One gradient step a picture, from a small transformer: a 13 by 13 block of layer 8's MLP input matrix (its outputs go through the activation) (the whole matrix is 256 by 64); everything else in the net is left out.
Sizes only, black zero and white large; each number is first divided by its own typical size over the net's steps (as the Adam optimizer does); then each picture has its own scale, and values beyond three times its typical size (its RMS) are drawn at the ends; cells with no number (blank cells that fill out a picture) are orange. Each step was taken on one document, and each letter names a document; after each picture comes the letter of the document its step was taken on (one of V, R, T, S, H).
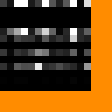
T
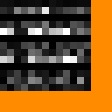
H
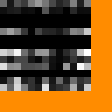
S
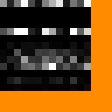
T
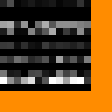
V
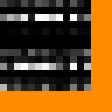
S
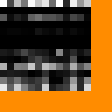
S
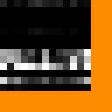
S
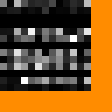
T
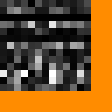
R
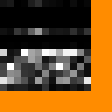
S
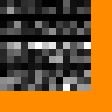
R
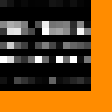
V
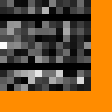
H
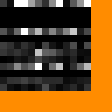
T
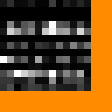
V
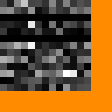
R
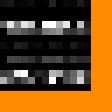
V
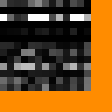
S
